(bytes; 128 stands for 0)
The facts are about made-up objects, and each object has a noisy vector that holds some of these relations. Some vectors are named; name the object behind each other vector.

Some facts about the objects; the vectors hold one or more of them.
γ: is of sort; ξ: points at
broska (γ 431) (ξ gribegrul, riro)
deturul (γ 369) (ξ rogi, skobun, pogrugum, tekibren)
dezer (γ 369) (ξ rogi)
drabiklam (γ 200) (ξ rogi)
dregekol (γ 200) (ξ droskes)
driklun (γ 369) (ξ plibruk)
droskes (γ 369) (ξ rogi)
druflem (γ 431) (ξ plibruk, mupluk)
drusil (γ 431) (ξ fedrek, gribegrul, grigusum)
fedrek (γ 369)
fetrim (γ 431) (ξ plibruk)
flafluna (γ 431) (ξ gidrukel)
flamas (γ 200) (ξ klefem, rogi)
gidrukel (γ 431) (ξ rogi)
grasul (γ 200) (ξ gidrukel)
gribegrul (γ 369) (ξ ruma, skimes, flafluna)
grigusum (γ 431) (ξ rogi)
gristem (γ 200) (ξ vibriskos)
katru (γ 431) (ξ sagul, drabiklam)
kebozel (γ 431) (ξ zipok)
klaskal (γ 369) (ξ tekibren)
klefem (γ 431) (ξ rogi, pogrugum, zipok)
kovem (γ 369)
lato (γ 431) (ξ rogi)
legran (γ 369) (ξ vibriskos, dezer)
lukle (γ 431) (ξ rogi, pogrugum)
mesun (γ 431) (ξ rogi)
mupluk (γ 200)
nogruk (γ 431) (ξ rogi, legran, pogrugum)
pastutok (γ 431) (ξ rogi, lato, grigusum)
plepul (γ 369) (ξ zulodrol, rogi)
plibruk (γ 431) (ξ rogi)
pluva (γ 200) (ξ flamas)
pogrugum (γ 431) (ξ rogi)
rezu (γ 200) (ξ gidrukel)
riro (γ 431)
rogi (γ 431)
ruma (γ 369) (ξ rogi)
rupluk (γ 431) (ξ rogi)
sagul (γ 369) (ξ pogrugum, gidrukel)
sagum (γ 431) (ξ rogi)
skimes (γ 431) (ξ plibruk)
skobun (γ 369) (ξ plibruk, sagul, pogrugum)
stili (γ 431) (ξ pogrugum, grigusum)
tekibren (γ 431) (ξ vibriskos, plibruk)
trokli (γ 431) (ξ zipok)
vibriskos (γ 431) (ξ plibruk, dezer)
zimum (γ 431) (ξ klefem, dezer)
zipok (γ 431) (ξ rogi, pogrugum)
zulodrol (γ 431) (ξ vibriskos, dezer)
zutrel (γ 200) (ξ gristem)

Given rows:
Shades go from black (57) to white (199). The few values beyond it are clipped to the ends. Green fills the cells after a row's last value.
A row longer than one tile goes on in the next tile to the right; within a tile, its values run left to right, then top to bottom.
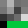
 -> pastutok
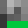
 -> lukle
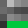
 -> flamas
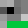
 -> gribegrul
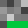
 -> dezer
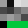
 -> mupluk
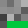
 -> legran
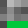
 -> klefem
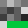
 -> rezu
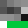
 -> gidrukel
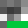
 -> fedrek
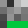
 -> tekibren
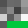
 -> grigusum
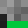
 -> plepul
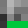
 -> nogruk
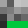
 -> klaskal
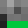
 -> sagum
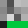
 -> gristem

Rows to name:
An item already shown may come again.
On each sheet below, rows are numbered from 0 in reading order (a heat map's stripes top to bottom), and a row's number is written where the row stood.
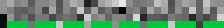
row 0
plepul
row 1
drabiklam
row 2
sagul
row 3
pogrugum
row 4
broska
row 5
skobun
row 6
sagul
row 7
stili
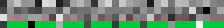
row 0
zipok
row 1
mupluk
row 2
pogrugum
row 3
tekibren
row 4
zimum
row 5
vibriskos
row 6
katru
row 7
flafluna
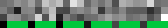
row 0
droskes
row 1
zutrel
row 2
druflem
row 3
lato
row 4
klefem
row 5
drusil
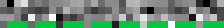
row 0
plibruk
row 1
fedrek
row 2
deturul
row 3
ruma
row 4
gristem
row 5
riro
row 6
gidrukel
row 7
rogi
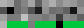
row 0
gribegrul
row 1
skimes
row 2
dregekol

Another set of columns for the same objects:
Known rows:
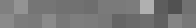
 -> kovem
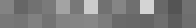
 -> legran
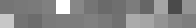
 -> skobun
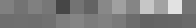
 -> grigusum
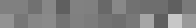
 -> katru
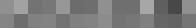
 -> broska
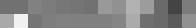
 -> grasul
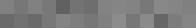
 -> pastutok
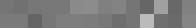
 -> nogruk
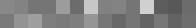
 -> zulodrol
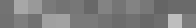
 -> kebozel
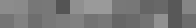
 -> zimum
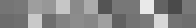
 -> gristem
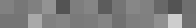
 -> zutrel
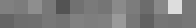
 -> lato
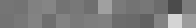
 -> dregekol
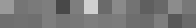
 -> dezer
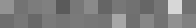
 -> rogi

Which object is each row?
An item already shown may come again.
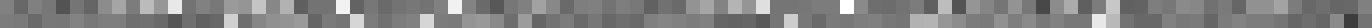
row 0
grigusum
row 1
gristem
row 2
tekibren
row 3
grigusum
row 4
skobun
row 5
gidrukel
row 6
zimum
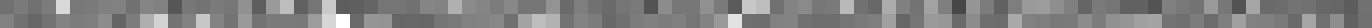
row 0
stili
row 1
sagul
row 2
deturul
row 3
pogrugum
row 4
drusil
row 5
klaskal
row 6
klefem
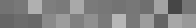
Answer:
zipok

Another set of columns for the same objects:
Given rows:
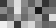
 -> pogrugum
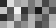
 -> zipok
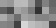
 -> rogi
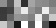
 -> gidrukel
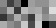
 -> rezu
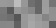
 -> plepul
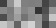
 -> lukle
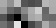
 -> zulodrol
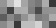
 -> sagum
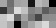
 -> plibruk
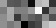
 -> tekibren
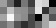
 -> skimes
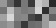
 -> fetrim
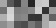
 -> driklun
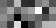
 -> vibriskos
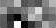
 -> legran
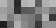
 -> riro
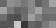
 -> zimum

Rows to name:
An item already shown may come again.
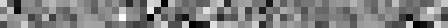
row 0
gribegrul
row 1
plepul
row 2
skimes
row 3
gristem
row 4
klefem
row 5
stili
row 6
plepul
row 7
gristem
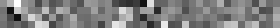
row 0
dezer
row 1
katru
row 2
skobun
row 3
zutrel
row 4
deturul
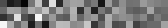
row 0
sagul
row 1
klefem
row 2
klaskal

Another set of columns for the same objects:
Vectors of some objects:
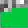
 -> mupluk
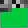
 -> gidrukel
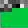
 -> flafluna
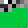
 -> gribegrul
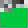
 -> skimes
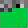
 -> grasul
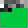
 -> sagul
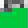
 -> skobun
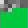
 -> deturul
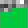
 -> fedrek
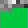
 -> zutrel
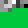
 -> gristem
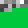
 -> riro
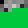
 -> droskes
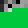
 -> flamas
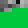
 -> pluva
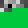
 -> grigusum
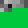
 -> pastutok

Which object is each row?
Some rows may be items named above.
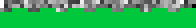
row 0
skobun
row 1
katru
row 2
skimes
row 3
zutrel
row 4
zutrel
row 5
zimum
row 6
gristem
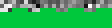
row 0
vibriskos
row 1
klefem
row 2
plepul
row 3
dezer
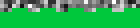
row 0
pogrugum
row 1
zipok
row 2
stili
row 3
klaskal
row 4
tekibren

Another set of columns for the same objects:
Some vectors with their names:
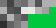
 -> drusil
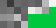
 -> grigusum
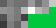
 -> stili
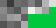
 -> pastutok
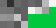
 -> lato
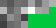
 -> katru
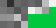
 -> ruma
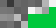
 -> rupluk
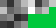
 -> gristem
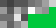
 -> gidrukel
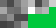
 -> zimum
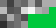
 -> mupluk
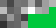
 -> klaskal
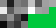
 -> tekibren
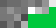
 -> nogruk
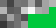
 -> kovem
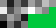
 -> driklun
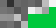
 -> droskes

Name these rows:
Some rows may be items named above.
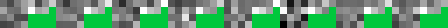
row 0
zimum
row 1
plepul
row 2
dezer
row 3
gidrukel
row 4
zipok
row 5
skimes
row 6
deturul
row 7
katru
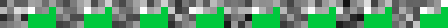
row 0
sagul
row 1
zimum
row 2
zimum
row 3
gribegrul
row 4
skobun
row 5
zutrel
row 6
vibriskos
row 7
pogrugum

